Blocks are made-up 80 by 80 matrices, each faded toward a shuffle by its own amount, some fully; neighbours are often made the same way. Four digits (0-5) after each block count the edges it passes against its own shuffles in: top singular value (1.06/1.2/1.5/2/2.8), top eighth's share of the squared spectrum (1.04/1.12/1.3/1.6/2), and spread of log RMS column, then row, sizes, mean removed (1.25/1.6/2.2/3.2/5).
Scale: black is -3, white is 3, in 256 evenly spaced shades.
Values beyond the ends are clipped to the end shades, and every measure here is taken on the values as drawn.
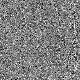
0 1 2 0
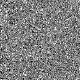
0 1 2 0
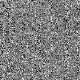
1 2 3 0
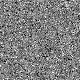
0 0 0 0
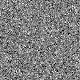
0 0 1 0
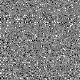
3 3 1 2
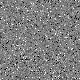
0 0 0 0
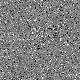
0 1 0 0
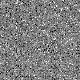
0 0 1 0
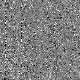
2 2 2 0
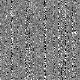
2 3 4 0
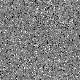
0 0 0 0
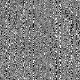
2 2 4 0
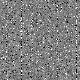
2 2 2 0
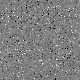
0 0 0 0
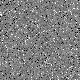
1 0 0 0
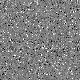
2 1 0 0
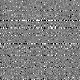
4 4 1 3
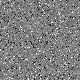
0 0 0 0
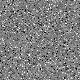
2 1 0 1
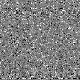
4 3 1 2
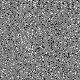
3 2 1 0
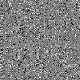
4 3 1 1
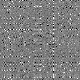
4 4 2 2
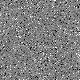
2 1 0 0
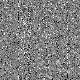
1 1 2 0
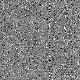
2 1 2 0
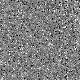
0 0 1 0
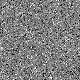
0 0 1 0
